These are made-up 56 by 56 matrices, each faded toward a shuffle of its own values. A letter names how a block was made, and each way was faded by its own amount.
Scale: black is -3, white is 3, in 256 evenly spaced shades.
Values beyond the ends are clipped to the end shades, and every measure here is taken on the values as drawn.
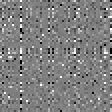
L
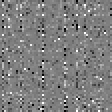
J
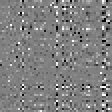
L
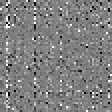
J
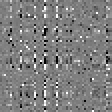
L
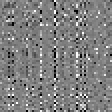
L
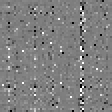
J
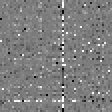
J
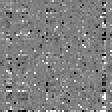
J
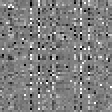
L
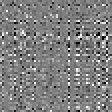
L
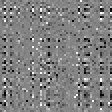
L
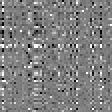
L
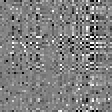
L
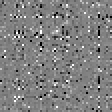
J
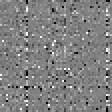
J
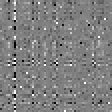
L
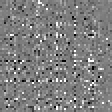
J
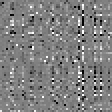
L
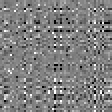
L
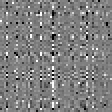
L
